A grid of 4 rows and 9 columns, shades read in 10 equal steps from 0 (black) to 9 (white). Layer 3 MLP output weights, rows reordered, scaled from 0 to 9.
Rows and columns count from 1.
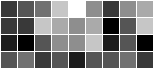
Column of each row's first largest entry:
5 3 6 2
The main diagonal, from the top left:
2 2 3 3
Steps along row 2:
same up down down up down up up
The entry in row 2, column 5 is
5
